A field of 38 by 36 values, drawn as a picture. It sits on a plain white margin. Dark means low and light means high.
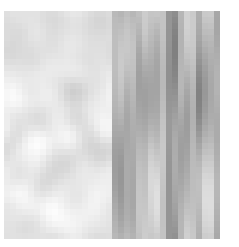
The table splits into one row of 2 panels. Panel 1,1: very high, blotchy, faint in contrast. Panel 1,2: high, streaked downward.
